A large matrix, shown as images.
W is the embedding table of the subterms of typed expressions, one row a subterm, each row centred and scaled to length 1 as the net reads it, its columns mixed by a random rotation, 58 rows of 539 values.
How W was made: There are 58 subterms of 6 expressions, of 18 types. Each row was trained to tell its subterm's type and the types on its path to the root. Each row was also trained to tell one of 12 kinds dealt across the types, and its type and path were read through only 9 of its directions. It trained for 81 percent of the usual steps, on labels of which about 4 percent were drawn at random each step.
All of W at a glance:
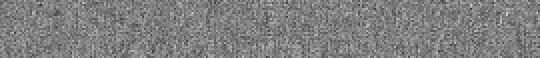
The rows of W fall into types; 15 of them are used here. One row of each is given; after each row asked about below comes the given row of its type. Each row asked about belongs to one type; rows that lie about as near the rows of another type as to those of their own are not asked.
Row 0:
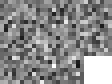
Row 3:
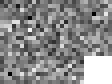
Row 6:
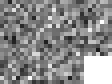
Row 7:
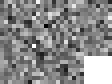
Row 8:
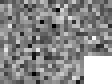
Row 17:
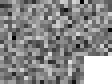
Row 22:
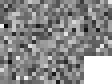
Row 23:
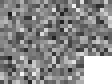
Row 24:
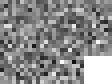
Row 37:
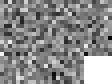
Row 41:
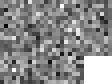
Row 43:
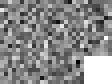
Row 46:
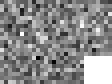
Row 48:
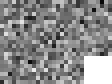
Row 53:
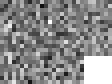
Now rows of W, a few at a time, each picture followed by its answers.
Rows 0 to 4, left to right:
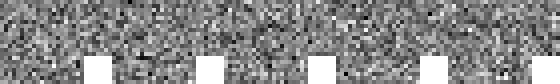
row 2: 8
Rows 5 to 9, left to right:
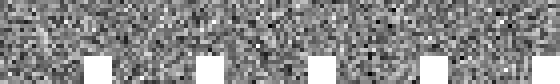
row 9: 6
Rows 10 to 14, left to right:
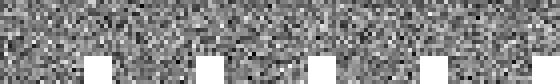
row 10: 53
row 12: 6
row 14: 48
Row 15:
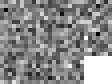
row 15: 0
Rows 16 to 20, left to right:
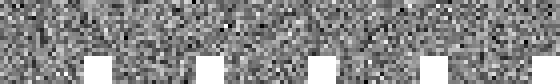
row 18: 22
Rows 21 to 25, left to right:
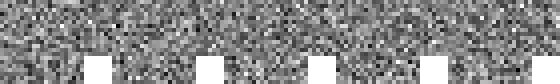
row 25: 23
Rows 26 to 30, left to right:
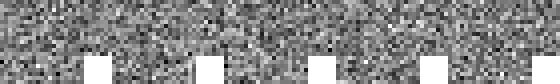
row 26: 48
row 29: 46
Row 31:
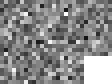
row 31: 53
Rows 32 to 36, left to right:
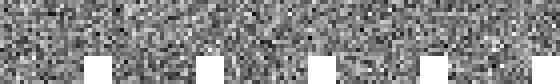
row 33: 7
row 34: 53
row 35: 48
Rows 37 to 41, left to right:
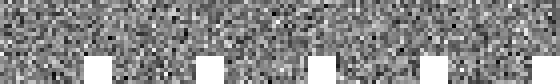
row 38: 41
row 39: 6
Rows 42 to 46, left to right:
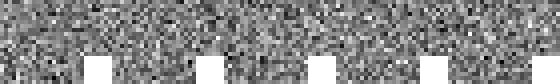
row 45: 41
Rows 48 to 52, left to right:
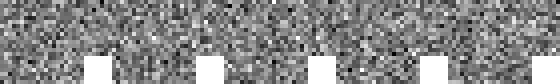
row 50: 17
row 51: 46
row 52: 46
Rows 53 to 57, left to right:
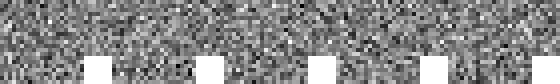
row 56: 17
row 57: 41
